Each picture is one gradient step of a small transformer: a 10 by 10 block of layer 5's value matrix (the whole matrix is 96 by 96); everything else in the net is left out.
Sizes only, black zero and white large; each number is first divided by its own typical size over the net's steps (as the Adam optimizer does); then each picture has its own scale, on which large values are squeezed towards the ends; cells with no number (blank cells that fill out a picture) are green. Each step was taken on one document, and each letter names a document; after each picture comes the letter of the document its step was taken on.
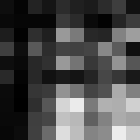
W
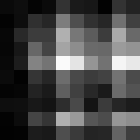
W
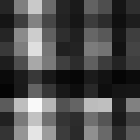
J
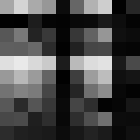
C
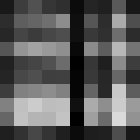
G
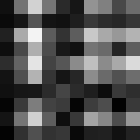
J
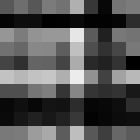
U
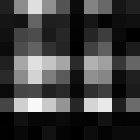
J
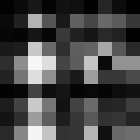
J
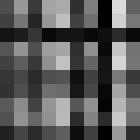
G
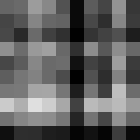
G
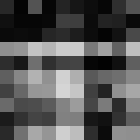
U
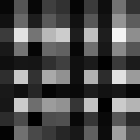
G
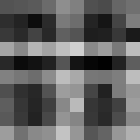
U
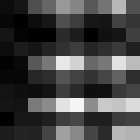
W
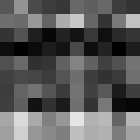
C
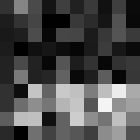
W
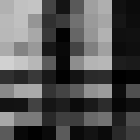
C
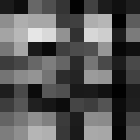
C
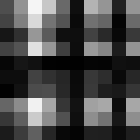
J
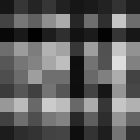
G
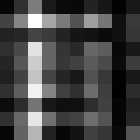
J
